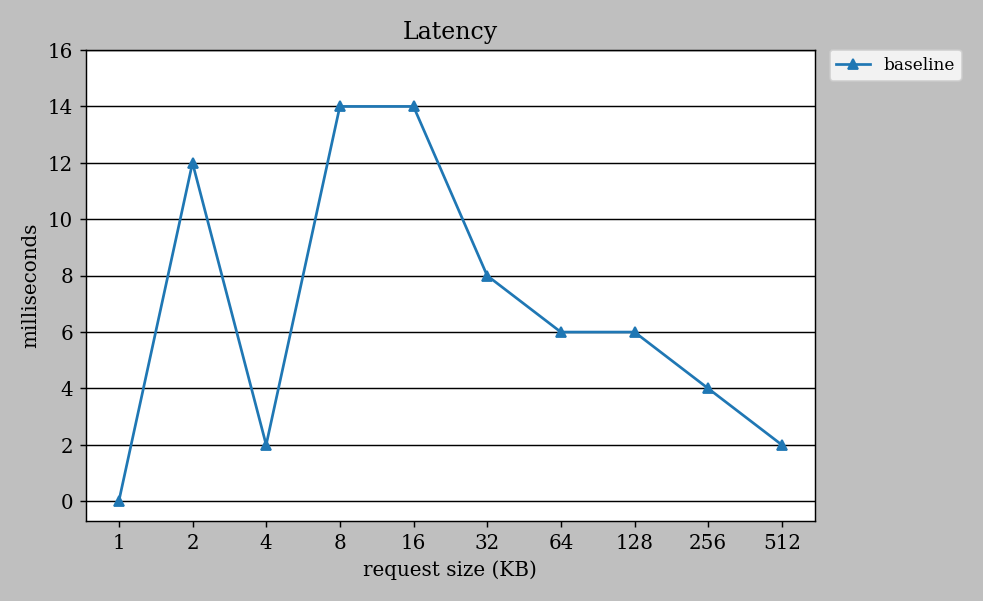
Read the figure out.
Title: Latency
x-axis: request size (KB), ticks 1 2 4 8 16 32 64 128 256 512
y-axis: milliseconds, ticks 0 2 4 6 8 10 12 14 16
Legend: baseline
Values:
baseline: 0 12 2 14 14 8 6 6 4 2
